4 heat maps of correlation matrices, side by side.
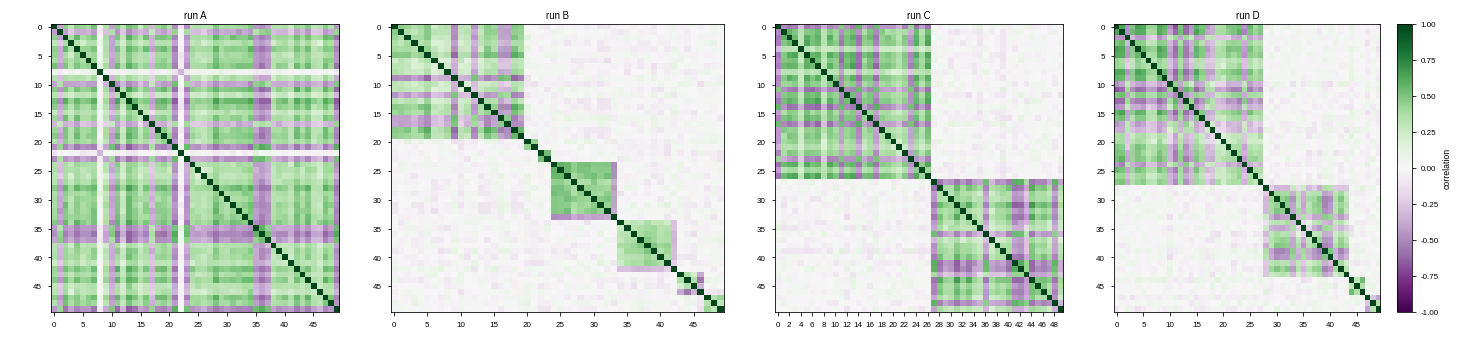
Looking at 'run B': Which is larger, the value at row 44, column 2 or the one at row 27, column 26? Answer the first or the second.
the second
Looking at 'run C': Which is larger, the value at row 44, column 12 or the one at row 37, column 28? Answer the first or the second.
the second
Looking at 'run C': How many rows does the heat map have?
50
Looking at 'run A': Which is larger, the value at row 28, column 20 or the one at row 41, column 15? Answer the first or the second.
the first
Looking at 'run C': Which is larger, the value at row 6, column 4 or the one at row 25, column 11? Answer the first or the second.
the first
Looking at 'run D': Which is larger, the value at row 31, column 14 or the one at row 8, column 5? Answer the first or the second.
the second
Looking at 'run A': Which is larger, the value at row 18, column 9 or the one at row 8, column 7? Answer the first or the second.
the first
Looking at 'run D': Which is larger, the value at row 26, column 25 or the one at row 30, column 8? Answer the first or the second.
the first
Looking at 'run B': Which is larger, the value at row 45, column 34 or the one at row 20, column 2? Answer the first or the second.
the second
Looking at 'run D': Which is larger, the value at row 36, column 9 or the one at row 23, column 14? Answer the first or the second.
the first
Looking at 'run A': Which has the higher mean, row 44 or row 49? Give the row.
44
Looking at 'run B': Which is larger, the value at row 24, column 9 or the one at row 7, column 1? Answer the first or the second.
the second
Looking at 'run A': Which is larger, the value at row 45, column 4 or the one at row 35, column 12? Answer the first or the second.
the first
